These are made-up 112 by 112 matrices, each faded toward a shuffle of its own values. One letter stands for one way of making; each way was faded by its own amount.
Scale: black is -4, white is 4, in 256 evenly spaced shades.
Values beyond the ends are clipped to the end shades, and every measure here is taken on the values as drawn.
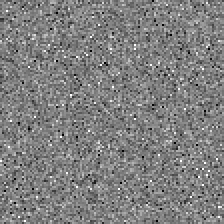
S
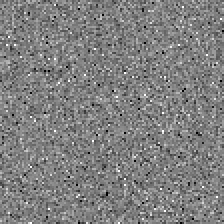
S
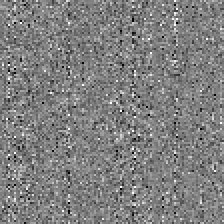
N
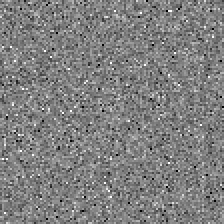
S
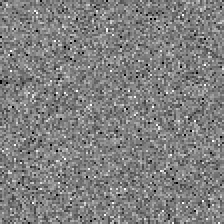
S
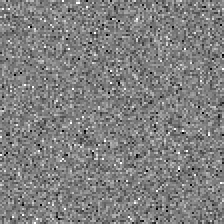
S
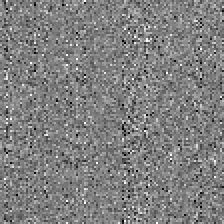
N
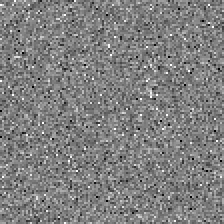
S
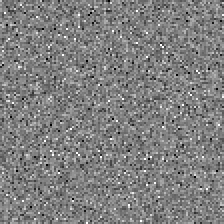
S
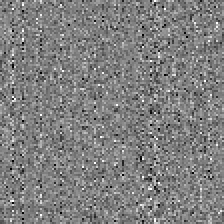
N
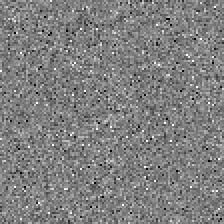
S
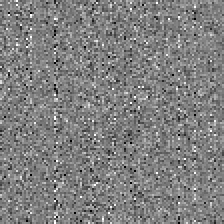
N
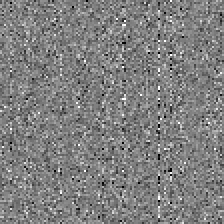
N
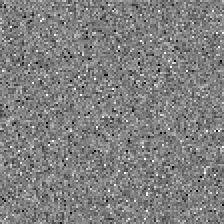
S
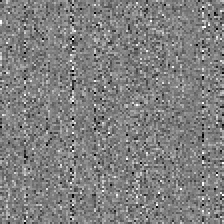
N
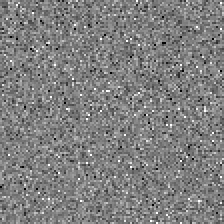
S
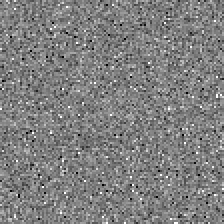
S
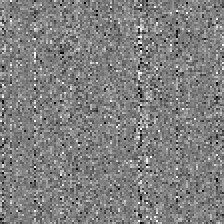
N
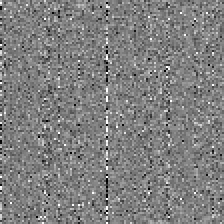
N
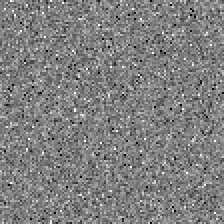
S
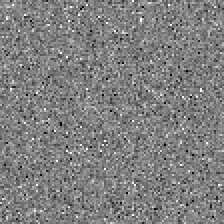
S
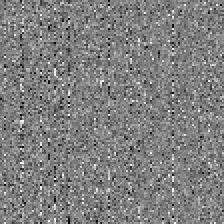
N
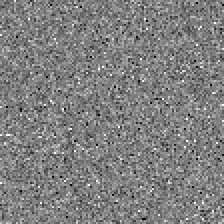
S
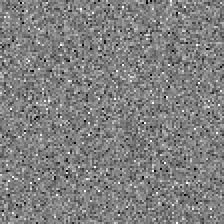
S
